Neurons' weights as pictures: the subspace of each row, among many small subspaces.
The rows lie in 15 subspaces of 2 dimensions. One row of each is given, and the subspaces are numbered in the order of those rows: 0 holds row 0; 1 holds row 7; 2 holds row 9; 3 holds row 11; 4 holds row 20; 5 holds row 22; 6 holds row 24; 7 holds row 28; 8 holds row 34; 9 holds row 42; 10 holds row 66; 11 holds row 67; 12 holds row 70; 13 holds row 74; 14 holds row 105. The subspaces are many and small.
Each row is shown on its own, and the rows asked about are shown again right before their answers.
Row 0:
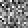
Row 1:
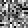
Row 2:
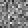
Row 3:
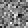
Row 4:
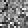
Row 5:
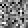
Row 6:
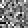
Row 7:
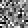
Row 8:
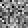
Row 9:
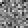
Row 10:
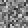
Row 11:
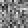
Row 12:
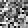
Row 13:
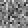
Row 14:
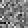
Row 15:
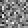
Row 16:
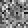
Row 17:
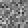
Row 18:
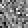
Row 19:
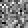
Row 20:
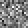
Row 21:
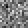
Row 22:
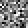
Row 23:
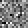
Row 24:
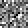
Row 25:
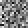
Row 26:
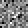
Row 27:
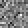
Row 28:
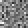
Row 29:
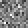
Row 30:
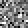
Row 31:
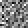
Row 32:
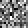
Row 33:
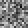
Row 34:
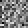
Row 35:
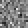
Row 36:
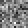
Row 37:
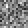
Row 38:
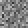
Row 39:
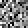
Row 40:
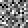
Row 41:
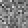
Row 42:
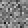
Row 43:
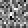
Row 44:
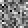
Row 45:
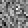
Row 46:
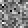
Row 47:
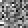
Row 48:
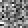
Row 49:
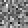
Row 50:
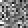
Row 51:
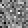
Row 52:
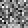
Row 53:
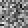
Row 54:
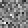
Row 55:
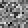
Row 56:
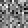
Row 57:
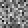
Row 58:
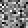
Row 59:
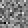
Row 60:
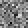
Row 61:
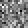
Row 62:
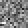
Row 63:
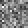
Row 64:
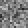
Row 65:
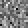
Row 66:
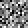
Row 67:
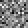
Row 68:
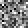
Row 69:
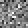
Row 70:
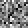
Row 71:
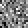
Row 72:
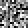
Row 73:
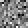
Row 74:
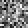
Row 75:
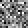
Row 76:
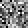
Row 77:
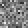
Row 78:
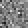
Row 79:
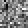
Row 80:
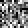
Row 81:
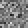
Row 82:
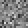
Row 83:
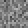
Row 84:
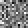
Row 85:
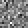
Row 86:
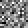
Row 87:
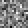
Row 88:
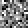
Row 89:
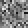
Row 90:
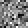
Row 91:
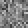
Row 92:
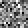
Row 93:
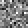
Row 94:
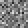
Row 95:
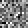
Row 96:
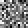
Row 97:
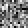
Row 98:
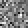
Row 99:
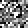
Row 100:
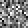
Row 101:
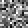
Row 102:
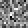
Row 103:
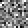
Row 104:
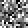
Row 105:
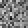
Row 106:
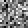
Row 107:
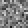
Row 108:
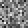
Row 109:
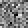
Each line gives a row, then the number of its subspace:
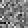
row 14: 12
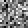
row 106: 10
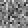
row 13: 12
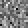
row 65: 0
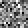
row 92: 9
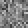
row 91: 13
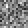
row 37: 10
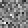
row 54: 6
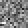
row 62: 11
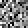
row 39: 14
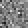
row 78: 0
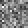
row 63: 5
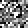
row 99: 9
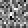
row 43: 14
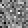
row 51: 4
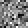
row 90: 2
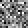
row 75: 4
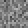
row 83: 14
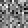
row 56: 11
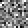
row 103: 2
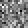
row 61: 3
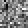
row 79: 10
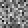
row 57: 1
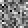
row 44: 5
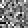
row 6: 12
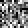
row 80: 3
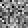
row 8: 0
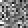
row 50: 7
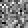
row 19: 3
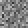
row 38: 8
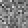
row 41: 0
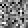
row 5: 3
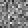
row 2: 12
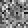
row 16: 13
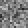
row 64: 5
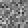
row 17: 10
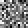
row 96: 7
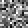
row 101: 7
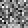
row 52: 1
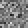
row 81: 9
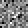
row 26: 6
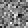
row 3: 2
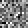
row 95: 6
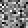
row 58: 5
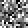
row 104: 9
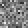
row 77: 4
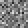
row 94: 11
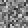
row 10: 14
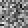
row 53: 13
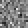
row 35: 0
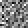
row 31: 13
